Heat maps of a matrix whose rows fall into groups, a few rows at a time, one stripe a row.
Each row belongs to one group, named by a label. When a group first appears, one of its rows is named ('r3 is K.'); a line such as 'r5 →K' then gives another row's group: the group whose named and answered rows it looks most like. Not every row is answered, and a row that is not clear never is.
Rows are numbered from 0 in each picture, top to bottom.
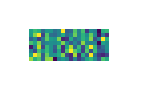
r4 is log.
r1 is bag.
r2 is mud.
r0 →bag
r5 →log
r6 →bag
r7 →bag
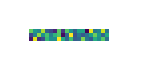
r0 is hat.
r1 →log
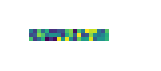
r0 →log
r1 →log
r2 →hat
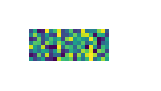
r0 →mud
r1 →mud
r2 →log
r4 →hat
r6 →log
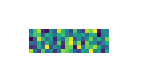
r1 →bag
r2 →log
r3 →log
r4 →log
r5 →hat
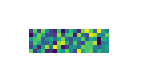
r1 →log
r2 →bag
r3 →bag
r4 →mud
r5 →hat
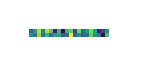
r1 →log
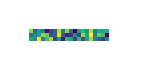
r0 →hat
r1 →mud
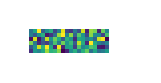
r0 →bag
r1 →hat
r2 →mud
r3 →hat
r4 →log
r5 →mud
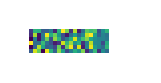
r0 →bag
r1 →mud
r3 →hat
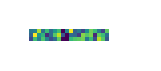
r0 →log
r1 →mud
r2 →mud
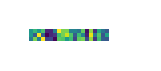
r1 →hat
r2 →hat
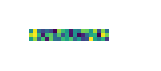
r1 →bag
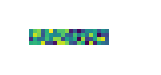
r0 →bag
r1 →bag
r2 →mud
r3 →hat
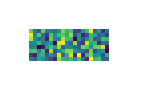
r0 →hat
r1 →hat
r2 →hat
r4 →mud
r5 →hat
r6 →log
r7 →hat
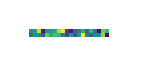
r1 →mud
